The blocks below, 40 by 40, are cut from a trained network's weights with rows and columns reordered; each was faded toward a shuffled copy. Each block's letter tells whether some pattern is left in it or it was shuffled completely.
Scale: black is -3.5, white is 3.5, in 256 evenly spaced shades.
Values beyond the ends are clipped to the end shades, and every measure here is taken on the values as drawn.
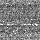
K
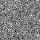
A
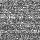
K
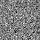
K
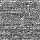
K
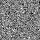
A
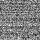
K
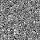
K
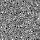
K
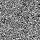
A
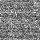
K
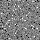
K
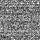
K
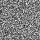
A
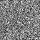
A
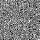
K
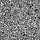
A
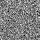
A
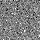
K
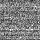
K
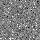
A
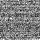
K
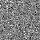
A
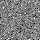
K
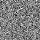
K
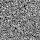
A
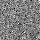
K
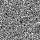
A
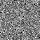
A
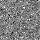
A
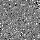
K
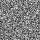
A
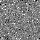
K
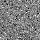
A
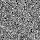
A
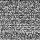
K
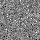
A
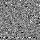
K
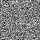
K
